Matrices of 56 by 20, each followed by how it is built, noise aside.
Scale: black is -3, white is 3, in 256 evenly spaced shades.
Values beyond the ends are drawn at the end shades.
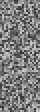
noise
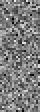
noise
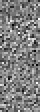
noise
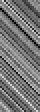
Toeplitz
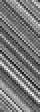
Toeplitz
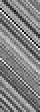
Toeplitz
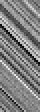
Toeplitz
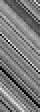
Toeplitz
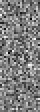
noise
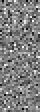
noise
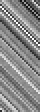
Toeplitz
